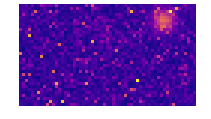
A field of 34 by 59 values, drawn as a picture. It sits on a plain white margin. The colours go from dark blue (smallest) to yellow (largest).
Average level on the scale: 10%. Histogram: skewed, a long tail of high values. Mirror symmetry: none. Ninth with the highest average: top right. Stripes: none. Bumps: one, in the top right.
